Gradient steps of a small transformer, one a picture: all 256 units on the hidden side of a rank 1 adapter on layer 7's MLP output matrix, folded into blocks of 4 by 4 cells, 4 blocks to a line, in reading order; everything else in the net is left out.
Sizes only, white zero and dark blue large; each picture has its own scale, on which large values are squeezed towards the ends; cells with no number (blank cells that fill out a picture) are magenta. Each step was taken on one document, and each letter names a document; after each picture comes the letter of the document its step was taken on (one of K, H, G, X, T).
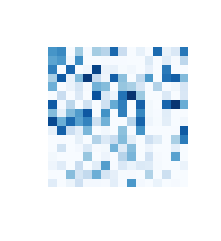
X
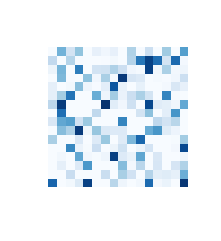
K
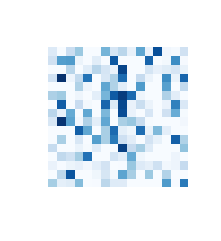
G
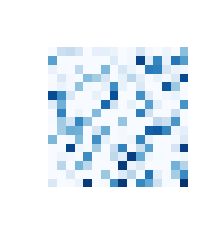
K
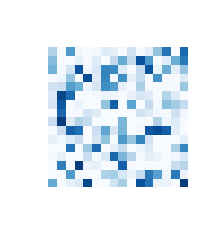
K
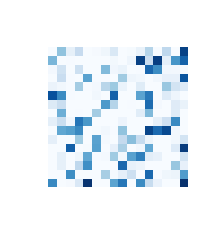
K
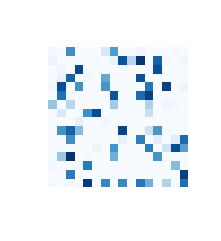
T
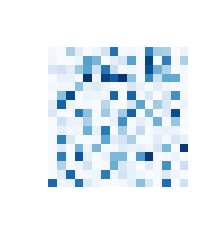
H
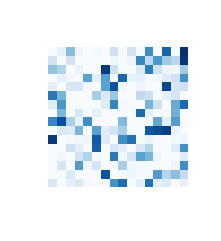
K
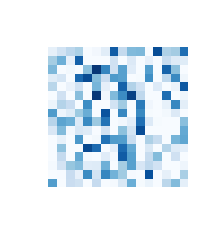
X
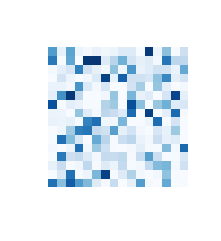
H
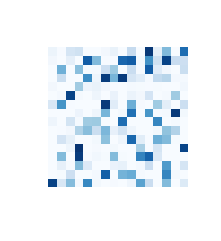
H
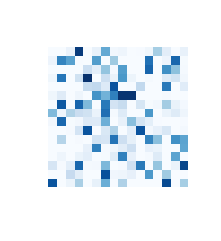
G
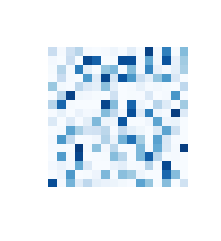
H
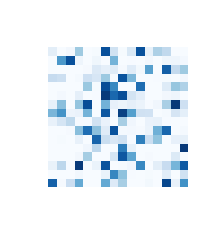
G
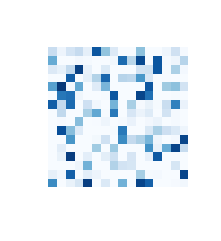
T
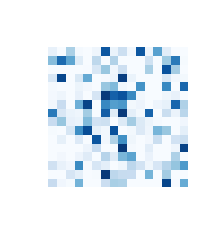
G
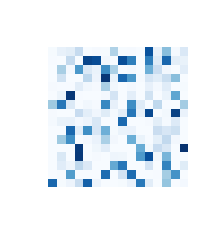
H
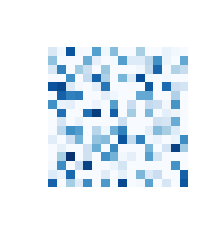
T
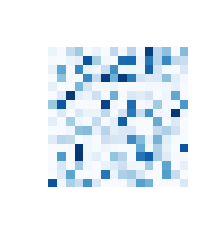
H
